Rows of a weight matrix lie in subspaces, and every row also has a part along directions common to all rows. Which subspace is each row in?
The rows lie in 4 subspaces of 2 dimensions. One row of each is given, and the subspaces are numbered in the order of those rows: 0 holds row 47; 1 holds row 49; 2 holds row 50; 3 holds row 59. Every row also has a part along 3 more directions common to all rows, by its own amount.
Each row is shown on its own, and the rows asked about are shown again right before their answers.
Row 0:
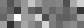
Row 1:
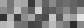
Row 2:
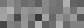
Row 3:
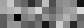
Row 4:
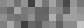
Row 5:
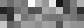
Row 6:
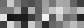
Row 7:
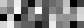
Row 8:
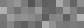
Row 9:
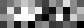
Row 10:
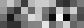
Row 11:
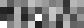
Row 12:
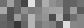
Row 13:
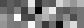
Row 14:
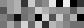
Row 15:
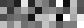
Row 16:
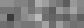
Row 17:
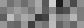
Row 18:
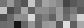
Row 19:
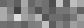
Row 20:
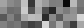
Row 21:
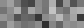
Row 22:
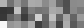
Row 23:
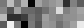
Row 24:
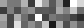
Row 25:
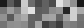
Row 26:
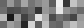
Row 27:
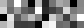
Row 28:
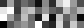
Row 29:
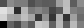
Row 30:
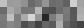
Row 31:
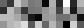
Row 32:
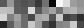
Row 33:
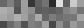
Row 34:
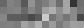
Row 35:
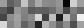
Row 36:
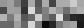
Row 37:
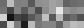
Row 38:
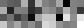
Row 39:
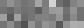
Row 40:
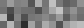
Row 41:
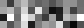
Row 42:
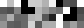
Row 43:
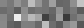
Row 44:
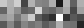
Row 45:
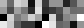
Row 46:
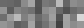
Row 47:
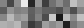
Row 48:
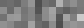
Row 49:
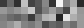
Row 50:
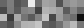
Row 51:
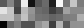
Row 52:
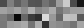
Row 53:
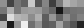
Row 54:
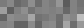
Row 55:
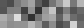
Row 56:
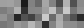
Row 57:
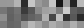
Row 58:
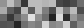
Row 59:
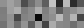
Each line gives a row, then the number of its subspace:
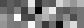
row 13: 0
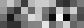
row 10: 0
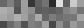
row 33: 2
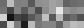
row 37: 3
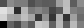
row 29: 2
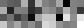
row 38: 1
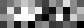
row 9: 1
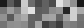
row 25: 1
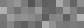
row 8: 2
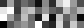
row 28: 2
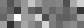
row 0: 3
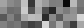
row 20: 0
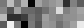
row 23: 3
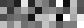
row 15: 1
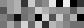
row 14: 2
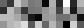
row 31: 0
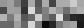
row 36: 1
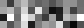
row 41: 3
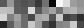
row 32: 2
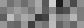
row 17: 3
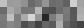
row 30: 1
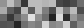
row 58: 0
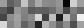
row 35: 2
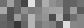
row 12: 0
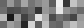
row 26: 3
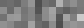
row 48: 0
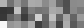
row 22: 2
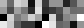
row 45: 2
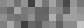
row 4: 3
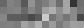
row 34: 1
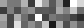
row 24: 0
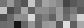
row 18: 0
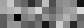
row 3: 0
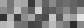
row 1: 2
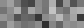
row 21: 3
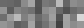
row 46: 0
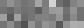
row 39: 3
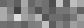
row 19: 2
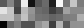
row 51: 2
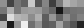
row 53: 3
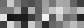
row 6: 3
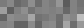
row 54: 0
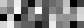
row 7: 2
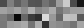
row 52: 1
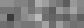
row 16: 0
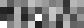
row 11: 2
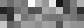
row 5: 2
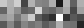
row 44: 1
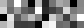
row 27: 2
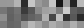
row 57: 1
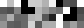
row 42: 1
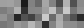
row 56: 1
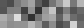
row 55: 0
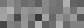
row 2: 2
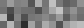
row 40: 3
